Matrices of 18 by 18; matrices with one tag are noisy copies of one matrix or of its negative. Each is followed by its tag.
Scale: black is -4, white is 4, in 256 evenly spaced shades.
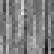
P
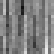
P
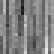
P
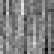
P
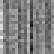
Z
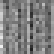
Z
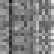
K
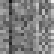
K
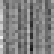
Z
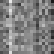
K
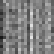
Z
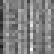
Z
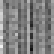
Z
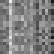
K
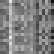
K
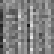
Z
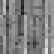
P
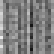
Z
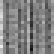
Z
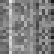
K
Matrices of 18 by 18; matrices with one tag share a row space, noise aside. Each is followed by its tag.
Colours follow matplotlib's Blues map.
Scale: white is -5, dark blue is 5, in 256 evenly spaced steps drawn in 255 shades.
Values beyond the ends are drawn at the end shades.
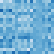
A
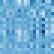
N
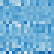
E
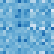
N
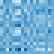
E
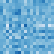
E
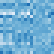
A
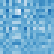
E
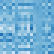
A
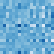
N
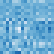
E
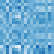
E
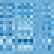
A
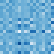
N
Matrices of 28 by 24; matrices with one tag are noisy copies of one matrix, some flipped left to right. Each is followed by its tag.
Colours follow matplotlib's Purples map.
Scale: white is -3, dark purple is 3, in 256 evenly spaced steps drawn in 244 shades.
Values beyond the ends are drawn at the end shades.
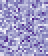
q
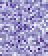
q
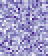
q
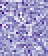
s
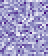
s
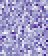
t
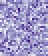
q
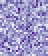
q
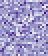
s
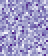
t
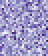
t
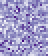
q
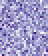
t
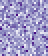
t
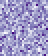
t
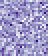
s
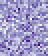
q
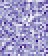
s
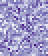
q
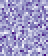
t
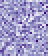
s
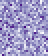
t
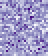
q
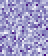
t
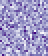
t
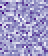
s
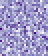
t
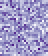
q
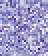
q
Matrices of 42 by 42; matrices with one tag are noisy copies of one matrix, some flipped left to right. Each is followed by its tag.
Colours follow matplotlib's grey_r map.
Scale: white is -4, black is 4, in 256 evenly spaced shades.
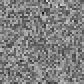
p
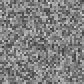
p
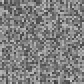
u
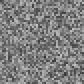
p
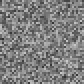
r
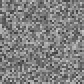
r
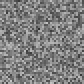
r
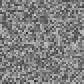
r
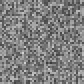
u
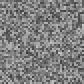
r
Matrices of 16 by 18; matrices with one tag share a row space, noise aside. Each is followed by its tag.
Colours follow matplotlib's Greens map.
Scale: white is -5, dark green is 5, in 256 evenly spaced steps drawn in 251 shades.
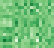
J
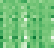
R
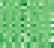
R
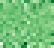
R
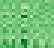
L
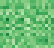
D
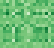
D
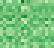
L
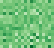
J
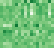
J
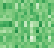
J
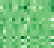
R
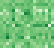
D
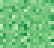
R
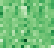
R
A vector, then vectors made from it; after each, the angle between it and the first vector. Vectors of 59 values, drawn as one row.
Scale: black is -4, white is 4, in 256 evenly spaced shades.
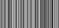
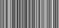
nearly opposite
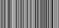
nearly parallel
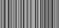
nearly parallel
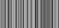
nearly parallel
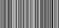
nearly parallel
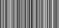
partly opposed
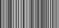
partly aligned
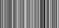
partly aligned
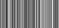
nearly opposite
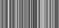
partly opposed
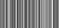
nearly opposite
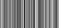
partly opposed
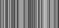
partly opposed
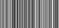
nearly opposite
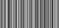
nearly parallel
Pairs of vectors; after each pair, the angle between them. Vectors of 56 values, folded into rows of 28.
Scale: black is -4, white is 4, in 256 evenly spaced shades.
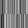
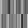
orthogonal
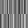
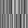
partly aligned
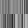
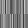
partly opposed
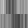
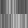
nearly opposite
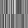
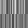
partly aligned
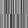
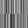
nearly parallel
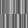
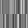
nearly parallel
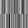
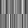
nearly opposite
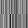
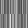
nearly opposite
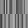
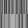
partly aligned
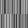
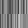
partly opposed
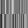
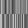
nearly opposite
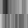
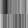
nearly parallel
